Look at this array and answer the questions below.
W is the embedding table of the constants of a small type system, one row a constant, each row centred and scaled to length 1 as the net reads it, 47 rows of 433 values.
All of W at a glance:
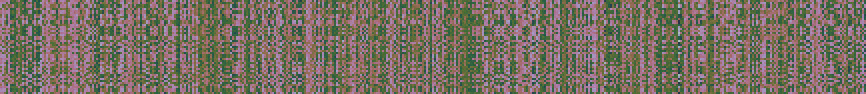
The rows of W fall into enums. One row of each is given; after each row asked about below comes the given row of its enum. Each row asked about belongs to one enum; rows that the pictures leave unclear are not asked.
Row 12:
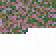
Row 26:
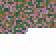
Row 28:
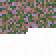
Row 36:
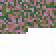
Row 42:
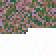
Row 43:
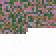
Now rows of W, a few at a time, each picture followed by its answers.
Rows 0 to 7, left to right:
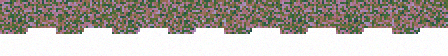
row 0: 43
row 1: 28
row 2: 26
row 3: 26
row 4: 12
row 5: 43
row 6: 43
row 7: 12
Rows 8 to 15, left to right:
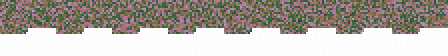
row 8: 42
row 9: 28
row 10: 36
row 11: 36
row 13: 43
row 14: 26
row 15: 43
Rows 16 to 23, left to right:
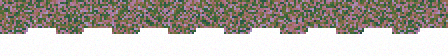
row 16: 26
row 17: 43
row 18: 42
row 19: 42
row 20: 26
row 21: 36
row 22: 12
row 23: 26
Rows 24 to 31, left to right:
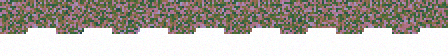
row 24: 28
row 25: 12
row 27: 28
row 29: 43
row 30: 28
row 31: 36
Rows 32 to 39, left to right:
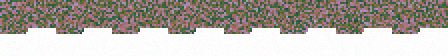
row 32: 28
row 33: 12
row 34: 36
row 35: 12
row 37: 26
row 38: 43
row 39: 36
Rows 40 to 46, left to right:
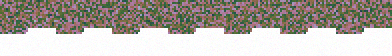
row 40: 26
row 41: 36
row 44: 28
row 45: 28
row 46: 36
